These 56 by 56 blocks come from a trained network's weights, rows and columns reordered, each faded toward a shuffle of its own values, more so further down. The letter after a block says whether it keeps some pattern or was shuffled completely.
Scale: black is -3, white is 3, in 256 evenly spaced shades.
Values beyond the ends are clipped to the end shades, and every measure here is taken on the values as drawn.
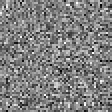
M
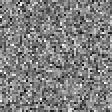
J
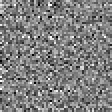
M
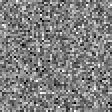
J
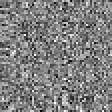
M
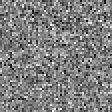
J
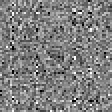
M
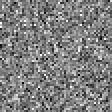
J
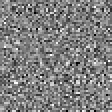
M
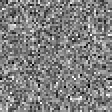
M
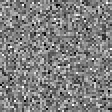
J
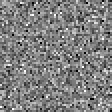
J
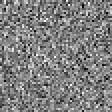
J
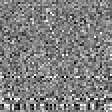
M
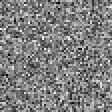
J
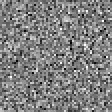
J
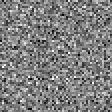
M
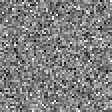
J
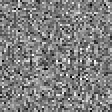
M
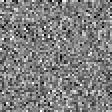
M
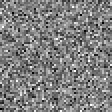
J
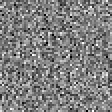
M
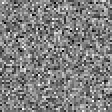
J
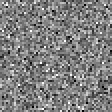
J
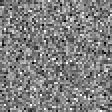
J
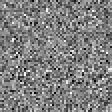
M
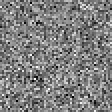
M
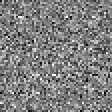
M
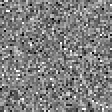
J
